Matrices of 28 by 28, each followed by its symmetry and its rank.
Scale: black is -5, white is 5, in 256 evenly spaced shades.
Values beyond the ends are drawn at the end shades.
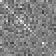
symmetric, rank five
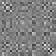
symmetric, rank three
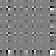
symmetric, rank one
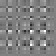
symmetric, rank one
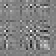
symmetric, rank three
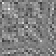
symmetric, rank three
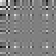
symmetric, rank one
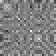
symmetric, rank three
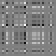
symmetric, rank one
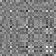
symmetric, rank three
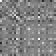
symmetric, rank three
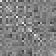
symmetric, rank five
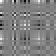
symmetric, rank one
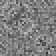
symmetric, full rank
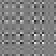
symmetric, rank one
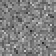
symmetric, full rank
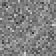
symmetric, full rank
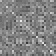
symmetric, rank five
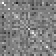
symmetric, rank five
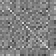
symmetric, rank five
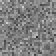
symmetric, full rank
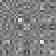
symmetric, rank three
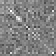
symmetric, rank five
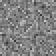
symmetric, full rank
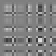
symmetric, rank one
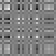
symmetric, rank one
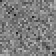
symmetric, full rank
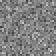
symmetric, full rank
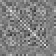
symmetric, rank five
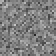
symmetric, full rank
